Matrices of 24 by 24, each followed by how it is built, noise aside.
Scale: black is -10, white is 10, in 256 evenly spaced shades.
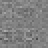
low rank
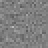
low rank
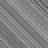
Toeplitz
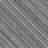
Toeplitz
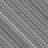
Toeplitz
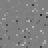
sparse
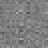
low rank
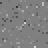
sparse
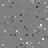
sparse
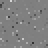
sparse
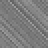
Toeplitz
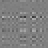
low rank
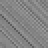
Toeplitz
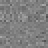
low rank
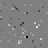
sparse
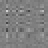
low rank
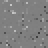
sparse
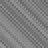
Toeplitz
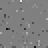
sparse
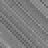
Toeplitz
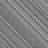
Toeplitz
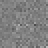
low rank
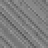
Toeplitz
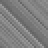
Toeplitz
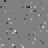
sparse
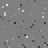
sparse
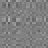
low rank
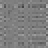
low rank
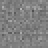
low rank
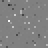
sparse
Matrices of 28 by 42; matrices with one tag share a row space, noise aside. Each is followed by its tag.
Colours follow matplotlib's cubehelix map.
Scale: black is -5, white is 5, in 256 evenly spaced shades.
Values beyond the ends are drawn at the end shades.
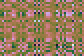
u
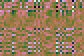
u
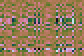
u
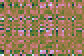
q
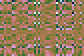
u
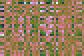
q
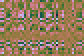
q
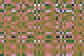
u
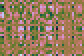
q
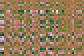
q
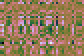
q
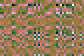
u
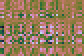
q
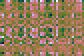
q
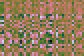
q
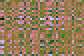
q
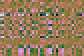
q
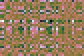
q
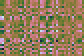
q
